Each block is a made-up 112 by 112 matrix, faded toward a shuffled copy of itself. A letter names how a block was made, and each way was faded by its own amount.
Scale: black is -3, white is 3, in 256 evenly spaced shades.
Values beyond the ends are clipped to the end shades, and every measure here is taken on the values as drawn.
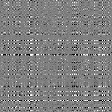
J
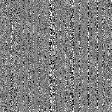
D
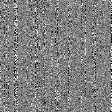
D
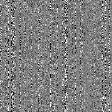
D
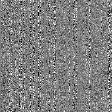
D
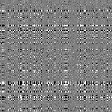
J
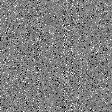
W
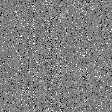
W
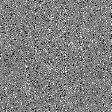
W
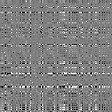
J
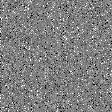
W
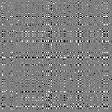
J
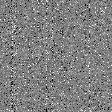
W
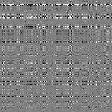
J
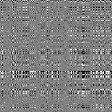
J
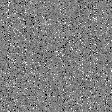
W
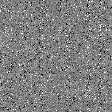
W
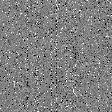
W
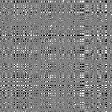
J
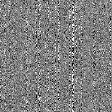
D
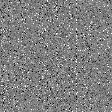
W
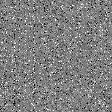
W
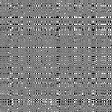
J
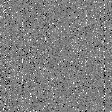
W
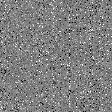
W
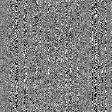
D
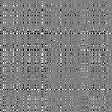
J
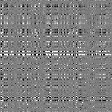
J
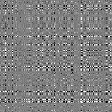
J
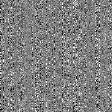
D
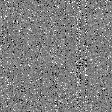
W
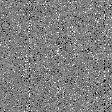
W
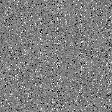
W
